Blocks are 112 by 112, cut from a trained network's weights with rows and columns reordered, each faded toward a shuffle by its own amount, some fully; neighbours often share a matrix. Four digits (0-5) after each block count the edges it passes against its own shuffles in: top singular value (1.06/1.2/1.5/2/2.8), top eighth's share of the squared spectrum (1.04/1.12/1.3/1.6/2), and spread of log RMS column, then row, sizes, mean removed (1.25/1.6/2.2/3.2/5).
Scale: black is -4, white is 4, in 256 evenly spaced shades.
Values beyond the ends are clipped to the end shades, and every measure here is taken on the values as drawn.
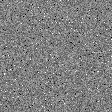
0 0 0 0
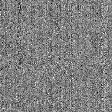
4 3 2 0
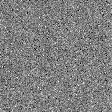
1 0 0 0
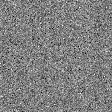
2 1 0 0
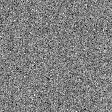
2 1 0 0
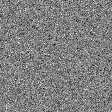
0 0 0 0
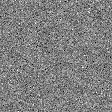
0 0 0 0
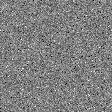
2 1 0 0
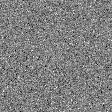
0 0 0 0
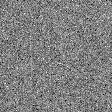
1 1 0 0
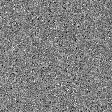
1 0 0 0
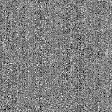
3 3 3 1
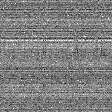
5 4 0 3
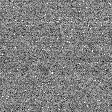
2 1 0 0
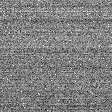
4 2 0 1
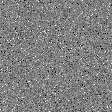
1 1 0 0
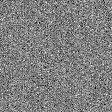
2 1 0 0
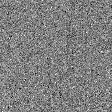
2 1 0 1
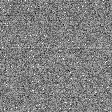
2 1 0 0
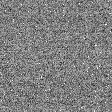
1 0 0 0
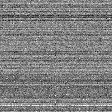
5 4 0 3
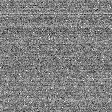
3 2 0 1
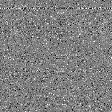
4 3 0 2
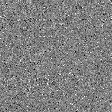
3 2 1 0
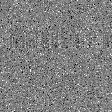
3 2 0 1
